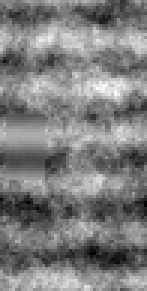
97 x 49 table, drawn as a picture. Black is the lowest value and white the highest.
The histogram is bell-shaped. Stripes running across repeat 6 times from top to bottom. An odd patch, calmer than its surroundings, sits in the middle left. The middle left is the calmest part.
